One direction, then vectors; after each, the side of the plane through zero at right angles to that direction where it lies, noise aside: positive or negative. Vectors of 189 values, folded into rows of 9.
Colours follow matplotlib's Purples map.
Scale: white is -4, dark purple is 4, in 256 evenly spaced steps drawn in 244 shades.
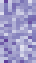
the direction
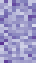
positive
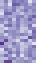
positive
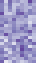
negative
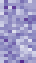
positive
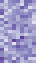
negative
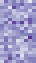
positive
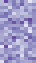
positive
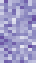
positive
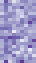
positive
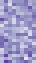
positive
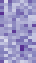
negative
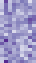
positive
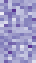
positive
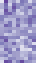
positive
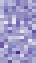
positive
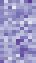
negative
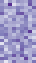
negative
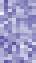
positive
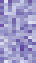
negative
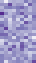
negative
